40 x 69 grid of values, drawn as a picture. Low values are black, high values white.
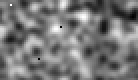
Ninth with the lowest average: top right. Lone odd cells: 3, 1 higher and 2 lower than their neighbours. Grain: blotchy. Odd rows or columns: none.
